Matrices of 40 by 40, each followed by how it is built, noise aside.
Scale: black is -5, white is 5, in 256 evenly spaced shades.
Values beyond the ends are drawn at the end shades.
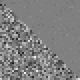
lower triangular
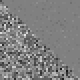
lower triangular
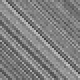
Toeplitz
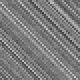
Toeplitz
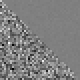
lower triangular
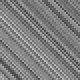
Toeplitz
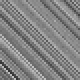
Toeplitz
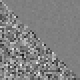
lower triangular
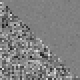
lower triangular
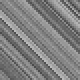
Toeplitz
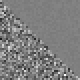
lower triangular
